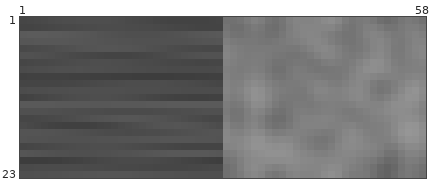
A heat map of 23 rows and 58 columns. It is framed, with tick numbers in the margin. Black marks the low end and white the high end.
It is made of 1 by 2 panels. Panel 1,1: low, streaked across, faint in contrast. Panel 1,2: middling, blotchy, faint in contrast.
